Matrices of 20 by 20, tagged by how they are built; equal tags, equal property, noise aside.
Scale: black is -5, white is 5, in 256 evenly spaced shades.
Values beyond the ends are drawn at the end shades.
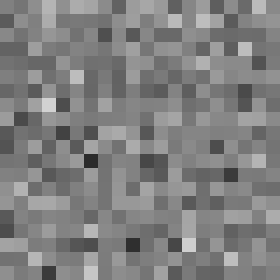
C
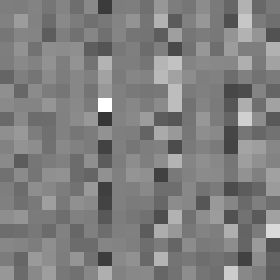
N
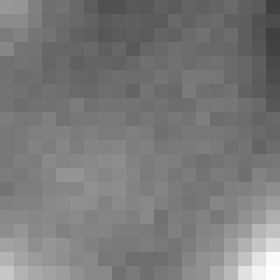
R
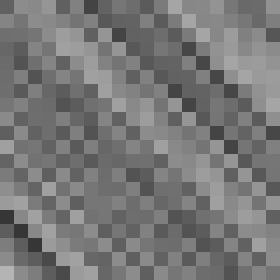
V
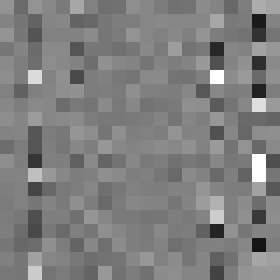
N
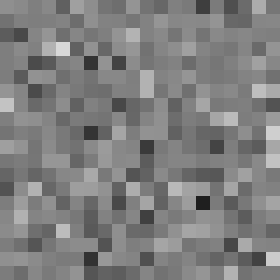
C
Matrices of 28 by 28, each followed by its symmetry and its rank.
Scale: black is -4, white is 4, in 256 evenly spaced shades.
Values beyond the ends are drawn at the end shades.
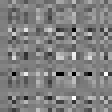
neither, rank two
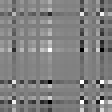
symmetric, rank one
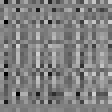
neither, rank two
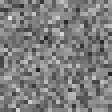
neither, full rank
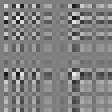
symmetric, rank one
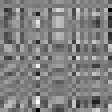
neither, rank two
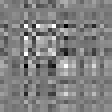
symmetric, rank two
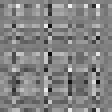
neither, rank two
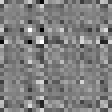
symmetric, rank two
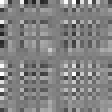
symmetric, rank two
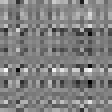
neither, rank two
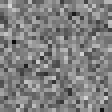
neither, full rank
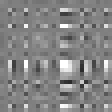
symmetric, rank two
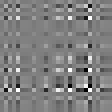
symmetric, rank one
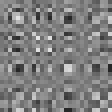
symmetric, rank two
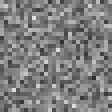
neither, full rank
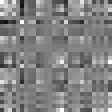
symmetric, rank two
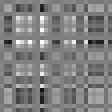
symmetric, rank one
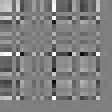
symmetric, rank one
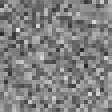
neither, full rank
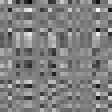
neither, rank two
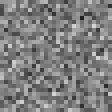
neither, full rank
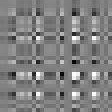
symmetric, rank one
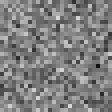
neither, full rank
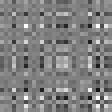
symmetric, rank two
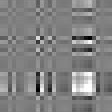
symmetric, rank one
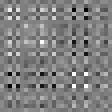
symmetric, rank two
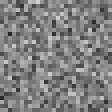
neither, full rank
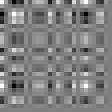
symmetric, rank one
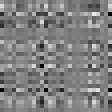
neither, rank two
